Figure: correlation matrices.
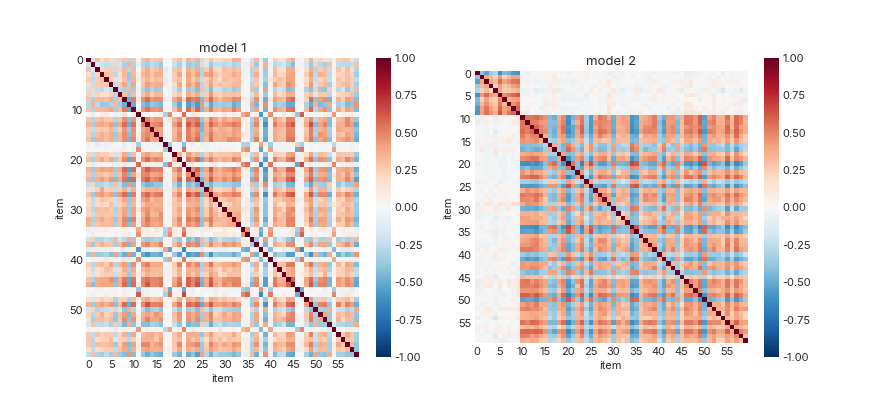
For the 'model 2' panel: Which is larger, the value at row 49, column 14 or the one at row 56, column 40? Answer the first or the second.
the first
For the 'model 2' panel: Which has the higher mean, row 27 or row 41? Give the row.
27
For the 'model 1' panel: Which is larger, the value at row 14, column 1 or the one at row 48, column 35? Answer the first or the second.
the second
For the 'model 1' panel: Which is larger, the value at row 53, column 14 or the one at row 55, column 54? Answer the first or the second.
the second
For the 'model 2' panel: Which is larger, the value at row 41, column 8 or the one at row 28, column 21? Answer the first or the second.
the first
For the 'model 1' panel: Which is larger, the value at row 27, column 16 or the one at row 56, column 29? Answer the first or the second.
the first
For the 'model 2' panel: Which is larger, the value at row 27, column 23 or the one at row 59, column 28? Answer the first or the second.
the first
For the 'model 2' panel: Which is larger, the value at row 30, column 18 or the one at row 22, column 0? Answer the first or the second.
the second
